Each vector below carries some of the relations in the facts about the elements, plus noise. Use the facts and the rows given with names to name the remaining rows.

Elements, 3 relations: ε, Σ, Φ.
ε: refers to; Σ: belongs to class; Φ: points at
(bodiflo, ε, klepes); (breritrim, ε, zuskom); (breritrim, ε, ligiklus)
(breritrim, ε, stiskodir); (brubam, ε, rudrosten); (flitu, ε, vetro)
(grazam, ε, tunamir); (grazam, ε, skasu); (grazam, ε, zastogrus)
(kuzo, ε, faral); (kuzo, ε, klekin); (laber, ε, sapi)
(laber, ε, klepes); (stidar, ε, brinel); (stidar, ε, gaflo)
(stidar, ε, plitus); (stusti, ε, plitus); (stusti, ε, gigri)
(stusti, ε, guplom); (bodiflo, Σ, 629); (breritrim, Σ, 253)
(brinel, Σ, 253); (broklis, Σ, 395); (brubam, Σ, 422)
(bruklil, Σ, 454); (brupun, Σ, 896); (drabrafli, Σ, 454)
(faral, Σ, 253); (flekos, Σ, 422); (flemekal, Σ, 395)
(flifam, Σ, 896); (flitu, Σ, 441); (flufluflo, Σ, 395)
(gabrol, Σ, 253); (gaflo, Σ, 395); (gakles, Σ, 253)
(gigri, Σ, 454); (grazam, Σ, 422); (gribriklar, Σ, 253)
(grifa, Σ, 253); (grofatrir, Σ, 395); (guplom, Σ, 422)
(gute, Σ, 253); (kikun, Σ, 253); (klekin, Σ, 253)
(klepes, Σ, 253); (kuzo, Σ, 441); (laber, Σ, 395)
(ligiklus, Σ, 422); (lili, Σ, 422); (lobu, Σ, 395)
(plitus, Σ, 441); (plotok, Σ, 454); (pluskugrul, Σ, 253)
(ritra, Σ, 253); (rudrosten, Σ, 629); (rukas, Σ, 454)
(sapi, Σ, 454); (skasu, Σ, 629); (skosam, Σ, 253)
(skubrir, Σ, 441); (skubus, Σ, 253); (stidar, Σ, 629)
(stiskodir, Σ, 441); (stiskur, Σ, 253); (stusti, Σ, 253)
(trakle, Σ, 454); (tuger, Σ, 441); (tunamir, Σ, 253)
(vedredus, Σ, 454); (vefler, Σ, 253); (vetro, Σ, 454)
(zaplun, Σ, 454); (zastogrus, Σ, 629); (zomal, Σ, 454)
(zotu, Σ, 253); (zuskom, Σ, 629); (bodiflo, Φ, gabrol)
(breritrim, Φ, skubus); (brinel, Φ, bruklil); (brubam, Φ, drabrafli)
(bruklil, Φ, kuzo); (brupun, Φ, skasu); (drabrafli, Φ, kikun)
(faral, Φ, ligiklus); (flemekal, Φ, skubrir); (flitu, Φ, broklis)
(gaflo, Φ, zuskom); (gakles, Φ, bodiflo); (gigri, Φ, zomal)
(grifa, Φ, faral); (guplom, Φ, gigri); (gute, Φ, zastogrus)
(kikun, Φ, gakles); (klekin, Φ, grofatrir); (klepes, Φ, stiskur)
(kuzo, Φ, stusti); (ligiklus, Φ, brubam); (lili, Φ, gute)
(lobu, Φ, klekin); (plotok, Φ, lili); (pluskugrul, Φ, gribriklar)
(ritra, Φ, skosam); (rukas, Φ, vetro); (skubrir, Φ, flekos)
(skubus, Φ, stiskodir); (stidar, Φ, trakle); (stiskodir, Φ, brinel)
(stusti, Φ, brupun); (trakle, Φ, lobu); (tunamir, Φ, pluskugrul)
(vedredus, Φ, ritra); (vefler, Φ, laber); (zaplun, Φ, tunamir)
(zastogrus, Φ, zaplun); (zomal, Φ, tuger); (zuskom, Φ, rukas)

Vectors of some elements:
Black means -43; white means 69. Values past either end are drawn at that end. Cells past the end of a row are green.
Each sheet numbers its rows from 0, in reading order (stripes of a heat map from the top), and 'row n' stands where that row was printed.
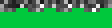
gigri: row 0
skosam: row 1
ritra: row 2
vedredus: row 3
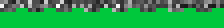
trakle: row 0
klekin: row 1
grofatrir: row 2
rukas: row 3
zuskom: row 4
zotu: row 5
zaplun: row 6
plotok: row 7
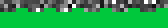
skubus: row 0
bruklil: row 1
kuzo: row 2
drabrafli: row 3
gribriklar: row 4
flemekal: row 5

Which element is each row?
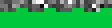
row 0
rudrosten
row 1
skubrir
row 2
flekos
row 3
lili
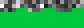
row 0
stidar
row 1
brubam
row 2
guplom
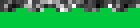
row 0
vefler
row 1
zastogrus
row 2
skasu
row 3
laber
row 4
gaflo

